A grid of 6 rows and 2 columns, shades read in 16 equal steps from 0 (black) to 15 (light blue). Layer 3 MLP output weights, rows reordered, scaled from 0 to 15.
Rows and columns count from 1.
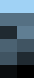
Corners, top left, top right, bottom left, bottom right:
15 15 1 0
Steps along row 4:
down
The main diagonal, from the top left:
15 8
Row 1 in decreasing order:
15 15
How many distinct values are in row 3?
2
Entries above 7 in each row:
2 2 1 0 0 0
